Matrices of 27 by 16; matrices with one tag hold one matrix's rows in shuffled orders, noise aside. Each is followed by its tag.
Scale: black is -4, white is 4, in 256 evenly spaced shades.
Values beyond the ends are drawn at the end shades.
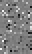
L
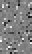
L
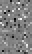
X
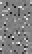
X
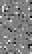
L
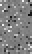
L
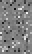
X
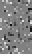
L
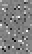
X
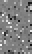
L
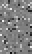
L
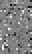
L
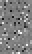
X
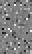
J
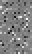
X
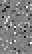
J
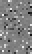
L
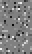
X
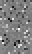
X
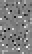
X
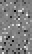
X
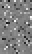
J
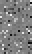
L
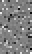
L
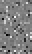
J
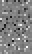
X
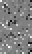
L
